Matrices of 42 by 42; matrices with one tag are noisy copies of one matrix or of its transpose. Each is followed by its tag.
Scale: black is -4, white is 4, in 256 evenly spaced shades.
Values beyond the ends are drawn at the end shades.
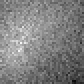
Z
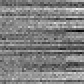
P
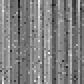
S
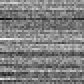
S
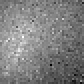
Z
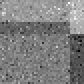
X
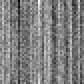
S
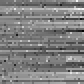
P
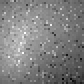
Z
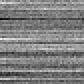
S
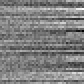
P
